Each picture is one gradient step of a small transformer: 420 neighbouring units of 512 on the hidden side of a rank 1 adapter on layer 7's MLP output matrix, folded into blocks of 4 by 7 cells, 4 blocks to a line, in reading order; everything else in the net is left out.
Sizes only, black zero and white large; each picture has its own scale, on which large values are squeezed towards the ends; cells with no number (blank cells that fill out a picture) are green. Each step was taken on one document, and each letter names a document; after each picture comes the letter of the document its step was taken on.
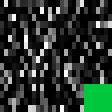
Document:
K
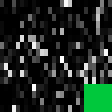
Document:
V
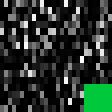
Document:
K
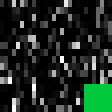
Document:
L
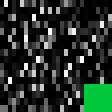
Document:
K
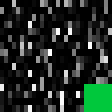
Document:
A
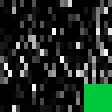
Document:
V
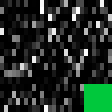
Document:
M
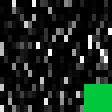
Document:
A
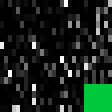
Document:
L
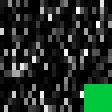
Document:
M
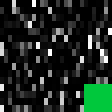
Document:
A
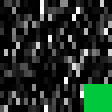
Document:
M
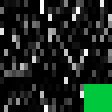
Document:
M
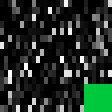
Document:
L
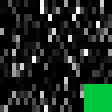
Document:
M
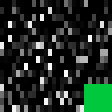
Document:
A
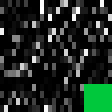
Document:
M
